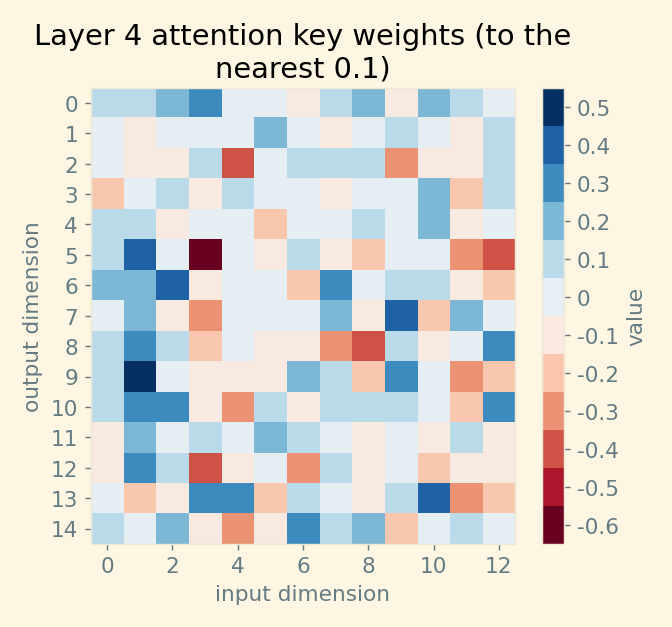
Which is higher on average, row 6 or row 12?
row 6
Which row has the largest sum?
0
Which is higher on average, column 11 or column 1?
column 1
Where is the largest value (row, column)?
9 1
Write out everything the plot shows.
Title: Layer 4 attention key weights (to the nearest 0.1)
x-axis: input dimension, ticks 0 2 4 6 8 10 12
y-axis: output dimension, ticks 0 1 2 3 4 5 6 7 8 9 10 11 12 13 14 (0 at the top)
Colour bar: value, ticks -0.6 -0.5 -0.4 -0.3 -0.2 -0.1 0 0.1 0.2 0.3 0.4 0.5
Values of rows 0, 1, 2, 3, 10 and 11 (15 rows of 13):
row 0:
0.1 0.1 0.2 0.3 0 0 -0.1 0.1 0.2 -0.1 0.2 0.1 0
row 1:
0 -0.1 0 0 0 0.2 0 -0.1 0 0.1 0 -0.1 0.1
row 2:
0 -0.1 -0.1 0.1 -0.4 0 0.1 0.1 0.1 -0.3 -0.1 -0.1 0.1
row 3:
-0.2 0 0.1 -0.1 0.1 0 0 -0.1 0 0 0.2 -0.2 0.1
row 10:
0.1 0.3 0.3 -0.1 -0.3 0.1 -0.1 0.1 0.1 0.1 0 -0.2 0.3
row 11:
-0.1 0.2 0 0.1 0 0.2 0.1 0 -0.1 0 -0.1 0.1 -0.1
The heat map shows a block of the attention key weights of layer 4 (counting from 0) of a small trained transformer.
